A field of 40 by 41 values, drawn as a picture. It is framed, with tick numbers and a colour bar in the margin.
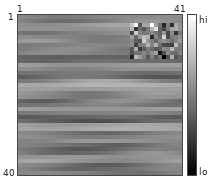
Slope: none. Odd patch: rougher, in the top right. Grain: streaks across. Roughest part: top right.
